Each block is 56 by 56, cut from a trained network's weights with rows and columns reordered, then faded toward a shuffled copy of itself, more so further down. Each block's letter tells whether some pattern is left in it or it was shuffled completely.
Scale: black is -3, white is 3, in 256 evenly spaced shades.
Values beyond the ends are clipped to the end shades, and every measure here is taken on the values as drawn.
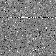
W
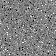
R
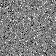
R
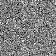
W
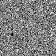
W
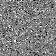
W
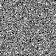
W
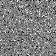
W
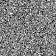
R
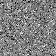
R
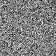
R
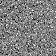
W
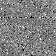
W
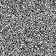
W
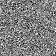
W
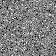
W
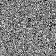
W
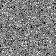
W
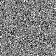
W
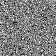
R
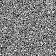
R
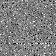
W
